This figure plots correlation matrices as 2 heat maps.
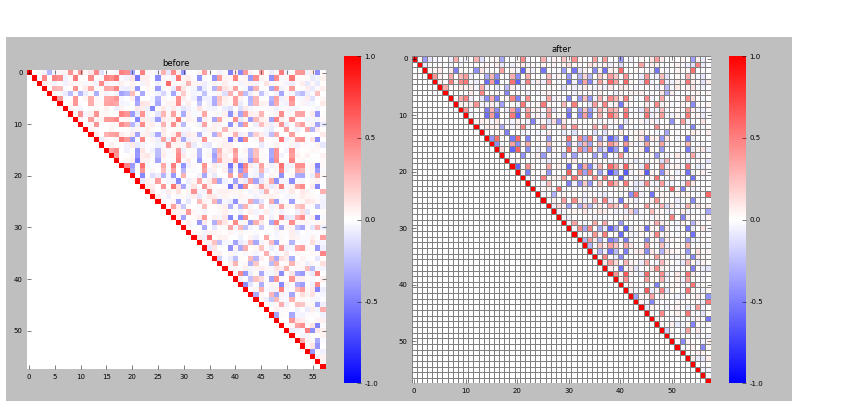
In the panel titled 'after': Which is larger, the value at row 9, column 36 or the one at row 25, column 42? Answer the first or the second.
the first
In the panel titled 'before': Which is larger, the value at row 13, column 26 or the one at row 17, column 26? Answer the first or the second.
the first
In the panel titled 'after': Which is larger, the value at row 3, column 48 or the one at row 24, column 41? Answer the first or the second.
the first
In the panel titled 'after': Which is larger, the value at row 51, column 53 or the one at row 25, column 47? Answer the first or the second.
the second
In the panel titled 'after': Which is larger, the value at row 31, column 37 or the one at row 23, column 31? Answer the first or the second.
the first
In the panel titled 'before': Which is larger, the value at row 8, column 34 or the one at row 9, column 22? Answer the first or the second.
the first
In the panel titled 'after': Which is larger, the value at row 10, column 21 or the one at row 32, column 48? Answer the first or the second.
the first
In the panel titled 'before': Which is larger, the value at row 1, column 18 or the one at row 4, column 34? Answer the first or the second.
the first
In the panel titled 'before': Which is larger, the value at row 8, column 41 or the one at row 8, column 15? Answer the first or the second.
the second
